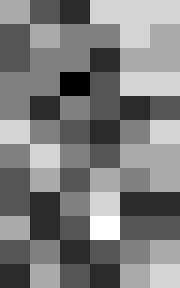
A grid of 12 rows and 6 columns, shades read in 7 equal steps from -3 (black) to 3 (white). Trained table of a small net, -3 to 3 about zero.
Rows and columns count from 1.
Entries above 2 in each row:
0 0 0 0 0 0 0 0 0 1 0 0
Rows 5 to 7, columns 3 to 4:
0 -1 | -1 -2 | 0 -1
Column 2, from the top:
-1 1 0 0 -2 0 2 1 -2 -2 0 1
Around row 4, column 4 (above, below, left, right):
-2 -1 -3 2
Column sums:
-3 -2 -11 -2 4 9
